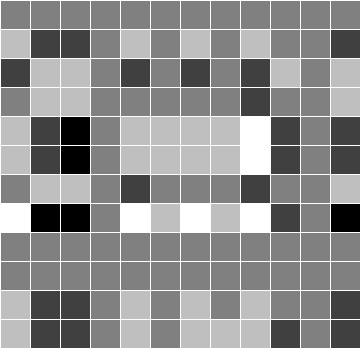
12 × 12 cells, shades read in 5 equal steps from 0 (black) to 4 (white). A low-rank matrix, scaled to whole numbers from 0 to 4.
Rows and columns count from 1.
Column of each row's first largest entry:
1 1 2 2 9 9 2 1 1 1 1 1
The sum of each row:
24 25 24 26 26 26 25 27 24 24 25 25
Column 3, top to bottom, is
2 1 3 3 0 0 3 0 2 2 1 1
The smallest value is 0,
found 5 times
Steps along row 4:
up same down same same same same down up same up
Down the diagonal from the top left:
2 1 3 2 3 3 2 3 2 2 2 1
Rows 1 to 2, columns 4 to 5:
2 2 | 2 3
